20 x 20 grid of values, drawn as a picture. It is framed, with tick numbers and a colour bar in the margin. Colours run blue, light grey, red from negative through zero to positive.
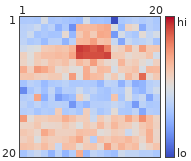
The ninth with the highest average is the top middle. No overall slope runs across the table. An odd patch, higher than its surroundings, sits in the top middle. The top left is the calmest part. Horizontal stripes repeat 2 times down the table. The values follow a bell shape.
